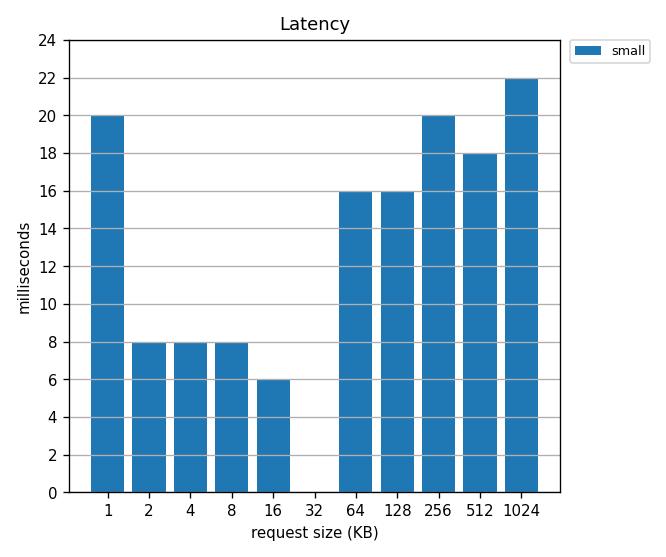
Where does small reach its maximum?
1024
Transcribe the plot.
Title: Latency
x-axis: request size (KB), ticks 1 2 4 8 16 32 64 128 256 512 1024
y-axis: milliseconds, ticks 0 2 4 6 8 10 12 14 16 18 20 22 24
Legend: small
Values:
small: 20 8 8 8 6 0 16 16 20 18 22
